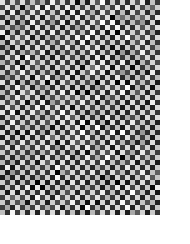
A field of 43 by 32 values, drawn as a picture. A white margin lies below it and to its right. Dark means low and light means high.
The field is checkered. No single row or column stands out from its neighbours. No seam splits the table. On average the colour sits 50% of the way up the scale. No overall slope runs across the table. The values fall into two levels.
